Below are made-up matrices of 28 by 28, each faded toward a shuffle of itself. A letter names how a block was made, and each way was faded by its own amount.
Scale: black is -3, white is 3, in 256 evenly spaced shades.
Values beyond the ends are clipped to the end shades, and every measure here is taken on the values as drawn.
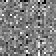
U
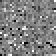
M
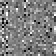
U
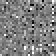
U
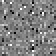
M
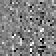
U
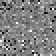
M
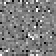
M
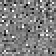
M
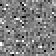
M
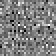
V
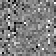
U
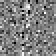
U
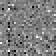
M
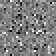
M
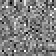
V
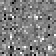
M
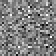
V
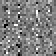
U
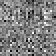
V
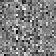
U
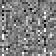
U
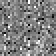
U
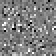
M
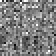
V
